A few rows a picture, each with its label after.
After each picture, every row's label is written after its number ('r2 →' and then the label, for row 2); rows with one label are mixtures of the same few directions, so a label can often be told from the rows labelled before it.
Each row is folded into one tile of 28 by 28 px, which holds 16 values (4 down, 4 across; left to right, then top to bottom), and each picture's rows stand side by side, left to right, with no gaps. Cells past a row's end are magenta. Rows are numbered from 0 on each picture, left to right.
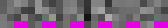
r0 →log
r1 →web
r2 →web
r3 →web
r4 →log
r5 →log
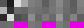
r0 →web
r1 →web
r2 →web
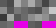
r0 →web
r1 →log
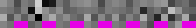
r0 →web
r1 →web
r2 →web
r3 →web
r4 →web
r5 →log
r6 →log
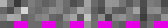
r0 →log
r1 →log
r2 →log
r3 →web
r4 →log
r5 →web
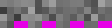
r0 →log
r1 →web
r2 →log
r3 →web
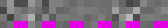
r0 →web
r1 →web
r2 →log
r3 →log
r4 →log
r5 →log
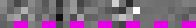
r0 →log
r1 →web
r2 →web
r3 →log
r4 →log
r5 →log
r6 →log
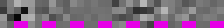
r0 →log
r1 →web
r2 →web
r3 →web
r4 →log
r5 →log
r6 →log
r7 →log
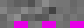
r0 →log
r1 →log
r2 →web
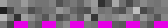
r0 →log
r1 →log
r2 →log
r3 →web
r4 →log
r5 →log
